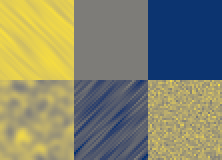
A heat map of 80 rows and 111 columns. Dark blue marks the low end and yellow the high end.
It is made of 2 by 3 panels. Panel 1,1: very high, slanting down to the right, faint in contrast. Panel 1,2: middling, flat. Panel 1,3: very low, flat. Panel 2,1: high, blotchy. Panel 2,2: low, slanting up to the right. Panel 2,3: high, fine-grained.
